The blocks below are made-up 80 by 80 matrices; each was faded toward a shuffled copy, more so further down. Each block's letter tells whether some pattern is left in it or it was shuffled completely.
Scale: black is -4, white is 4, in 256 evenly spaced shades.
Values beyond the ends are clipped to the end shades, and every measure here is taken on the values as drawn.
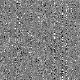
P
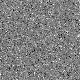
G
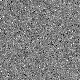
G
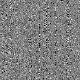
P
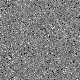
G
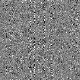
P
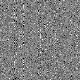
P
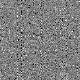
P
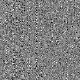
P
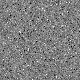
G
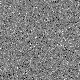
G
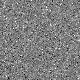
G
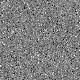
G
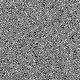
G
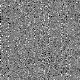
P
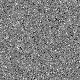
G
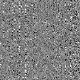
P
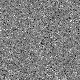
G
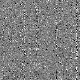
P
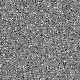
G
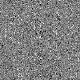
P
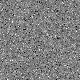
G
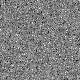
G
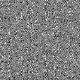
P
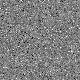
G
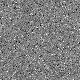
G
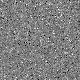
G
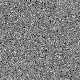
G
